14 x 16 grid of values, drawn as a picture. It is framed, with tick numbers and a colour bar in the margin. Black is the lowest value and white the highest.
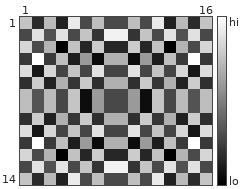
Grain: checkered. Mirror symmetry: left to right and top to bottom. Histogram: two levels. Odd rows or columns: none. Slope: none.
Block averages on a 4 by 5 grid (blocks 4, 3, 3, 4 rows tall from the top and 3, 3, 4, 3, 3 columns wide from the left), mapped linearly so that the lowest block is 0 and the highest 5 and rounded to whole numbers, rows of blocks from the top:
5 1 2 1 5 / 4 0 2 0 4 / 4 0 2 0 4 / 5 1 2 1 5
